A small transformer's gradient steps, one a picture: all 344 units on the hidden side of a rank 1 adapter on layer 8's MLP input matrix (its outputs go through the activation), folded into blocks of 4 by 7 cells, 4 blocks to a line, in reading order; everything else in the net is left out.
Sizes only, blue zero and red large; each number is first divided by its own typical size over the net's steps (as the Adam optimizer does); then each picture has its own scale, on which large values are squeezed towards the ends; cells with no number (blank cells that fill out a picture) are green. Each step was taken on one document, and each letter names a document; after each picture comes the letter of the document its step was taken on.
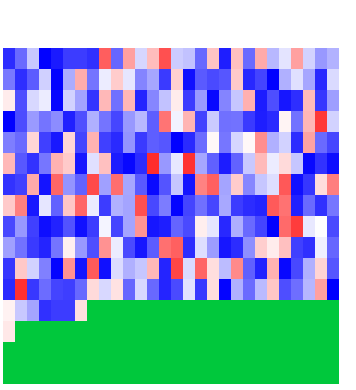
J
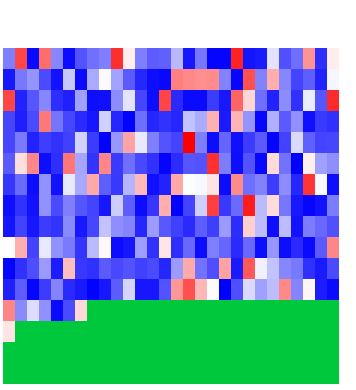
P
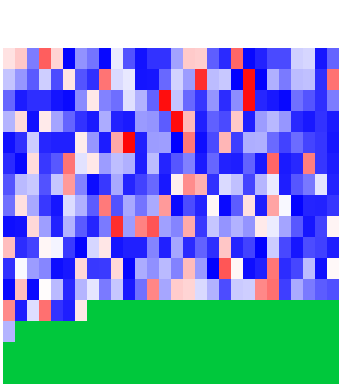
P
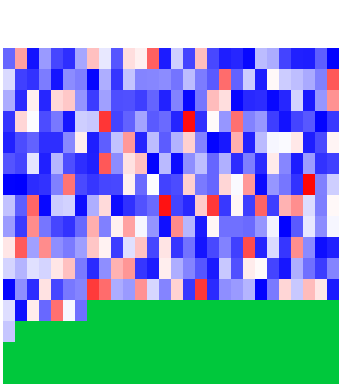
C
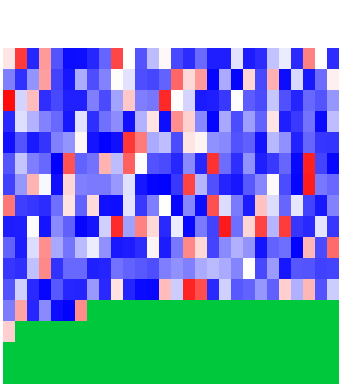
P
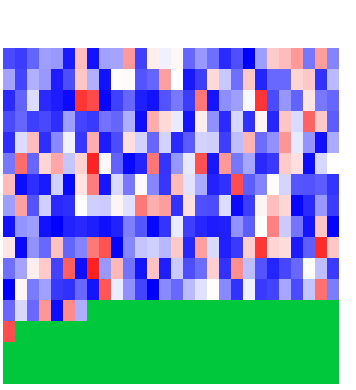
J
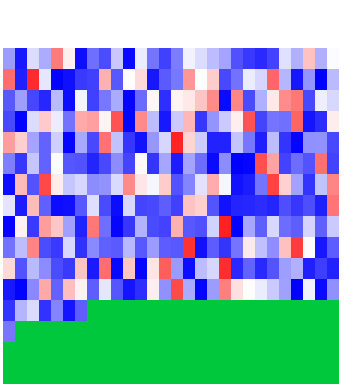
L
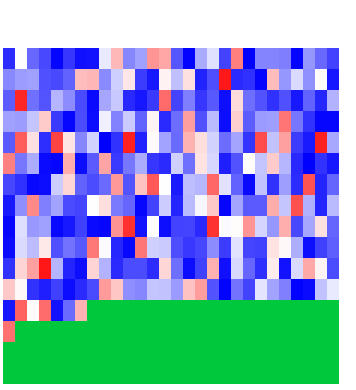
C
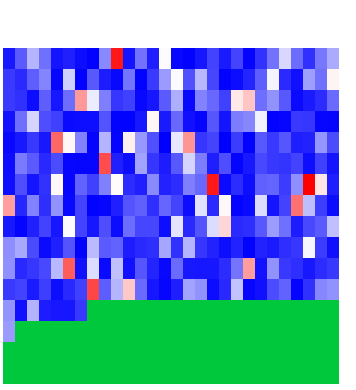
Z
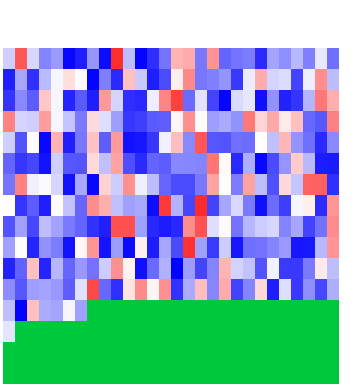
L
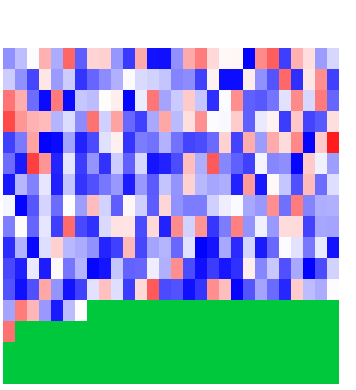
L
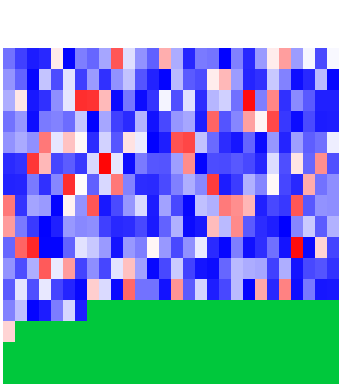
Z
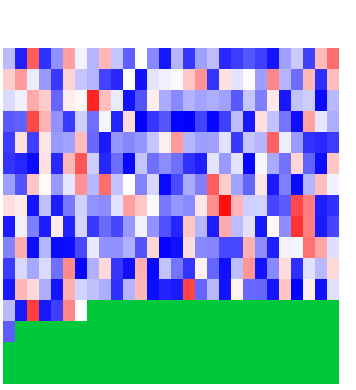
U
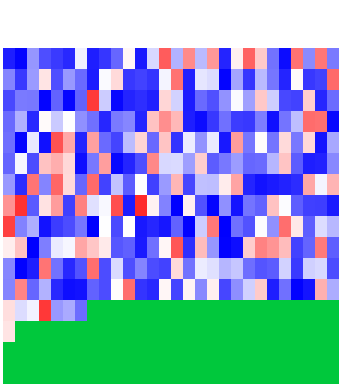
J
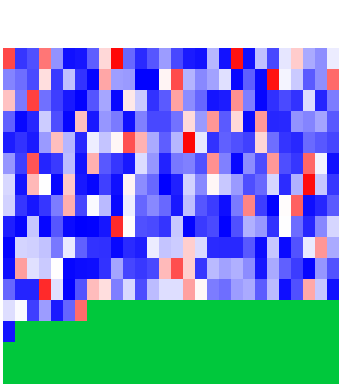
P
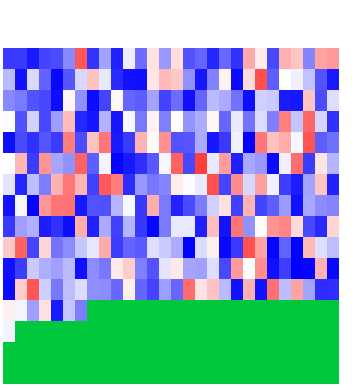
J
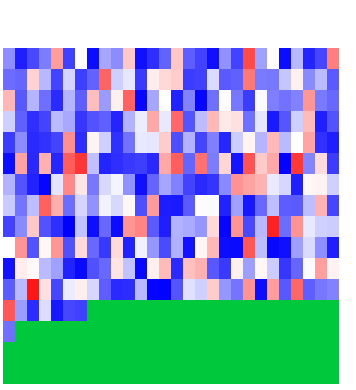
J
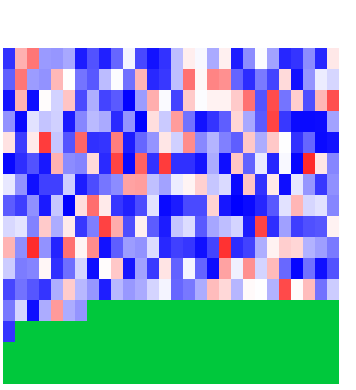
L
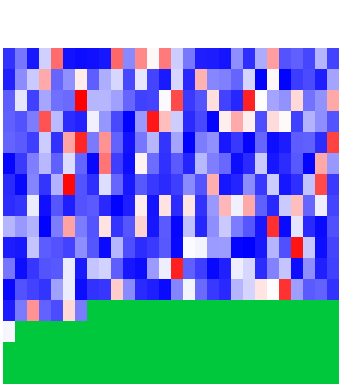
Z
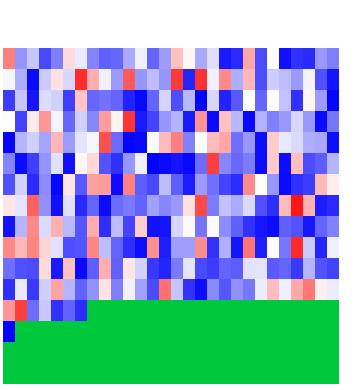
U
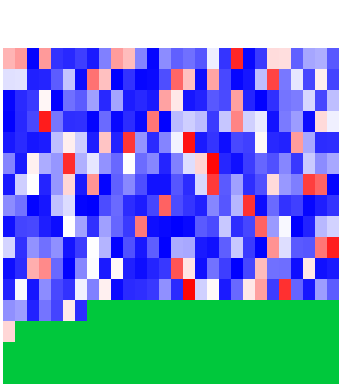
P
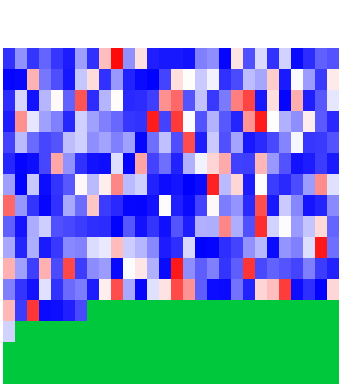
Z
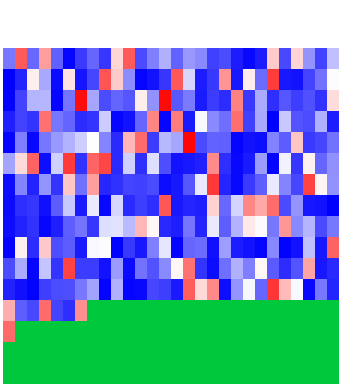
P
